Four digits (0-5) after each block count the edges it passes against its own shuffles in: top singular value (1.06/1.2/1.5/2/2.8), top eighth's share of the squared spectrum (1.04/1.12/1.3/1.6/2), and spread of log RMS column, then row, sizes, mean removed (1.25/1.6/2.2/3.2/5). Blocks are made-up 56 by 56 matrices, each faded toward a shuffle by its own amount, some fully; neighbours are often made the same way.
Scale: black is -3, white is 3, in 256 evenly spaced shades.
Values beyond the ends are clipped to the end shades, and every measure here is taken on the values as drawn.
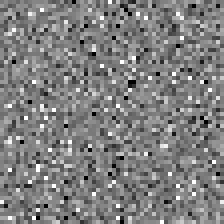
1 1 0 0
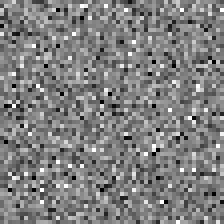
0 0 0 0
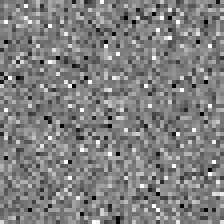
0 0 0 0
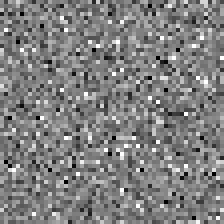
0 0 0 0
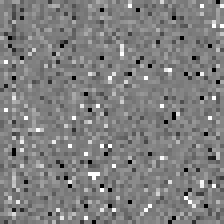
2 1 1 0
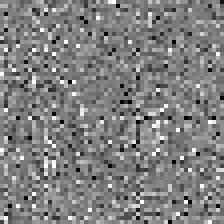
3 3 1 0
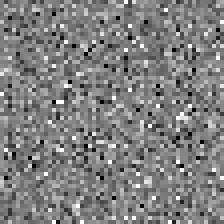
2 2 0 0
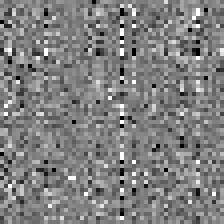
4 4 3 2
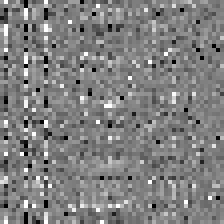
4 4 2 1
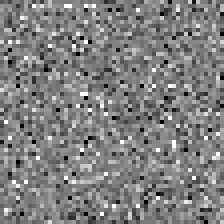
0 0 0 0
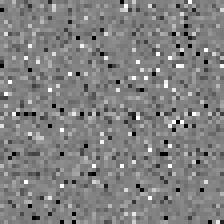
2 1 0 1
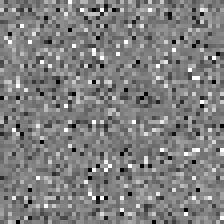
2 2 0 1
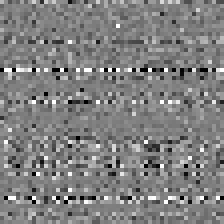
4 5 1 4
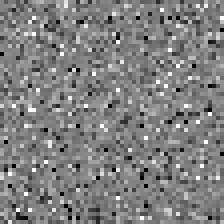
2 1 0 1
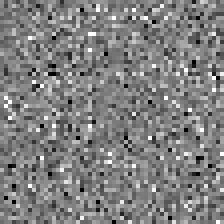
3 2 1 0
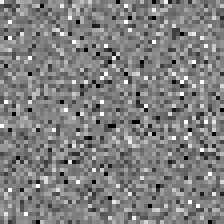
1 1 0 0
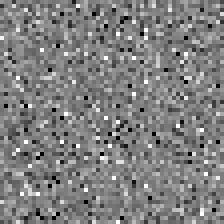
2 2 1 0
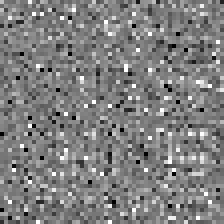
3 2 0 0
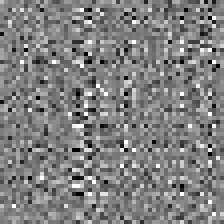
4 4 3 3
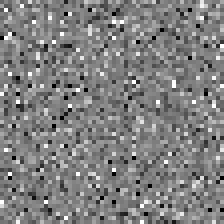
0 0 0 0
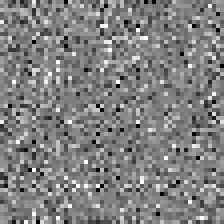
3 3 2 1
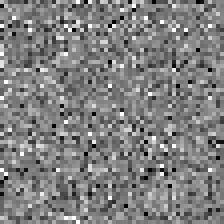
4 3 2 2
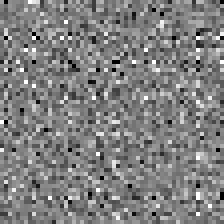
4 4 2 2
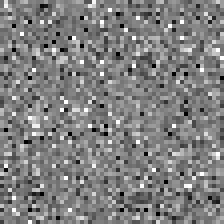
2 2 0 0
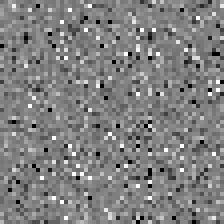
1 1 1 1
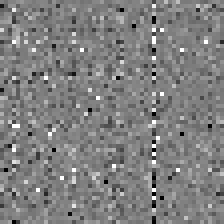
3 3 2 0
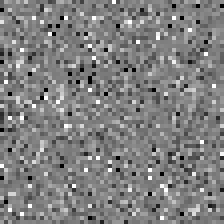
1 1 0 0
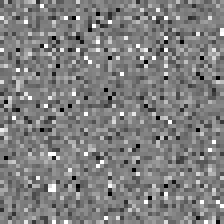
2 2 1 1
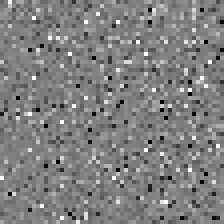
0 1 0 0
